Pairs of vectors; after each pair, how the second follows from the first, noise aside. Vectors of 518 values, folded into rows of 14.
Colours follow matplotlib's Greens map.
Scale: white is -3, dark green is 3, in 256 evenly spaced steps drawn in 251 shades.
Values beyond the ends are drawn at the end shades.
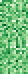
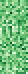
reversed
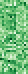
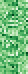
wrapped around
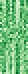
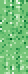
partly zeroed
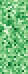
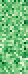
wrapped around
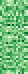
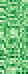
wrapped around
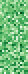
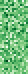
reversed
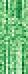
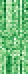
reversed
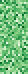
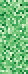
reversed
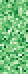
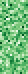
reversed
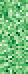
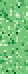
partly zeroed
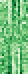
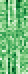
reversed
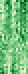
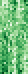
reversed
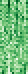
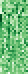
wrapped around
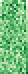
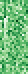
wrapped around
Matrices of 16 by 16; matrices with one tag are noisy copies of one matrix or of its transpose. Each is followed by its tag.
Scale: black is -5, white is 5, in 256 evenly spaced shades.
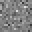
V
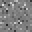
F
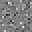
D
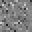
F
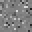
V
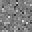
D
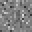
F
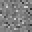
V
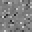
D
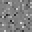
D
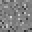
V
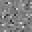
D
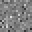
V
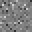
F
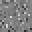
V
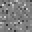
F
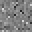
D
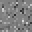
D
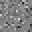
V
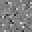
D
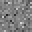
D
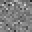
F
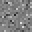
D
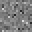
D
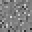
V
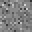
F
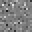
F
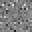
F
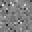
F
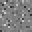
F
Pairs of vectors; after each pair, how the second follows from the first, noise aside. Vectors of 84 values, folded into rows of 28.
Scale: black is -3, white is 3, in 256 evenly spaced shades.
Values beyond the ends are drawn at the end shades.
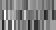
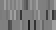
partly zeroed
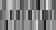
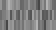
shrunk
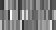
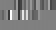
partly zeroed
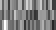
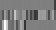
partly zeroed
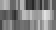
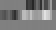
partly zeroed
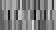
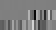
partly zeroed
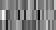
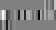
partly zeroed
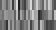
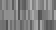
shrunk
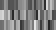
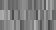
shrunk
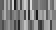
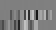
partly zeroed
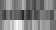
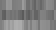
shrunk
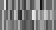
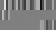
partly zeroed
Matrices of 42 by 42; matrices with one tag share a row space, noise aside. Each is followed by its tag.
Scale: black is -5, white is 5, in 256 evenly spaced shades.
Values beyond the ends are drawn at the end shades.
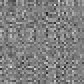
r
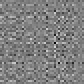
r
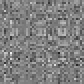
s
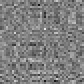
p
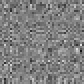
s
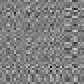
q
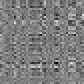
p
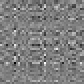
p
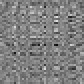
p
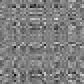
p
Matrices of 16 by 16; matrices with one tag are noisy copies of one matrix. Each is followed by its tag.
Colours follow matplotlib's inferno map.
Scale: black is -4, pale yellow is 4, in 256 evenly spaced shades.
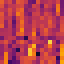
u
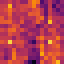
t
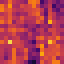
t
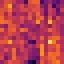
t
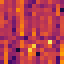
u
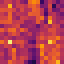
t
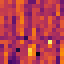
u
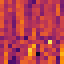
u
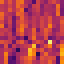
u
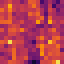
t
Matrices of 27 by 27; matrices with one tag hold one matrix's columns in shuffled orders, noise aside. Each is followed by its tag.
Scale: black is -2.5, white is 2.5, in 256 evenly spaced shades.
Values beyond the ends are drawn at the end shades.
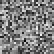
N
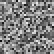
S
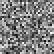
S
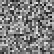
N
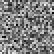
S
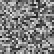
S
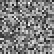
S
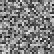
S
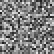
S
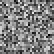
N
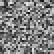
S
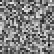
N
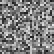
N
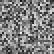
N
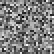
N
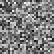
S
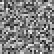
S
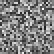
N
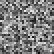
N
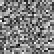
S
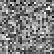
N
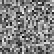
N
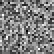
N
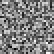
S
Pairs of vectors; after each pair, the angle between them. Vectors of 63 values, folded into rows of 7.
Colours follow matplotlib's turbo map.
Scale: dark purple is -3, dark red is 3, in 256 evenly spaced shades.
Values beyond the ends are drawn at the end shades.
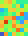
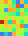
partly aligned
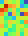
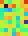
partly opposed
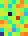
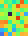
nearly parallel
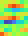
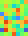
partly opposed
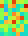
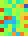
partly opposed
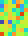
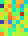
nearly parallel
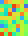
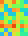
partly opposed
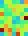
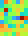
partly aligned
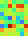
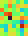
partly aligned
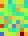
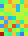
nearly opposite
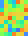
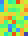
nearly parallel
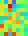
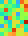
orthogonal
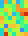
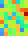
nearly parallel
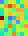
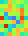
partly aligned
